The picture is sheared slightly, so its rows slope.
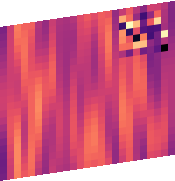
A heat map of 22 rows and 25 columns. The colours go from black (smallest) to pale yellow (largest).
In the top right lies a patch that is rougher than the rest. Streaks run downward. The distribution is heavy-tailed on both sides. The ninth with the highest average is the middle left. Values change most from cell to cell in the top right. The ninth with the lowest average is the top right.
